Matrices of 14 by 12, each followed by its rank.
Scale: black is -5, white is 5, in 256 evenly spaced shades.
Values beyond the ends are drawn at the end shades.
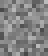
full rank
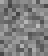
full rank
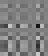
one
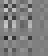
one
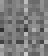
two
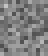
full rank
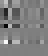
one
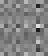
two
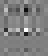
one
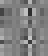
one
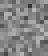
full rank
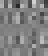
two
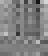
two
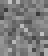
full rank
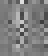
two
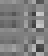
one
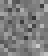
full rank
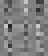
two
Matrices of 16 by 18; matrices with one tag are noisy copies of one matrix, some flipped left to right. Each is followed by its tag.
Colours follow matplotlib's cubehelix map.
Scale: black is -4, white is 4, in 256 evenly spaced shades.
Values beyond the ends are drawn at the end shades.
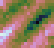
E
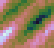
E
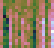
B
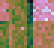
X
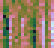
B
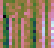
B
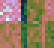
X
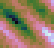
E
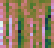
B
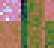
X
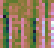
B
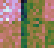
X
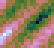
E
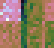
X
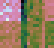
X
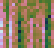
B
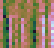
B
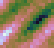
E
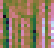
B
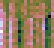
B
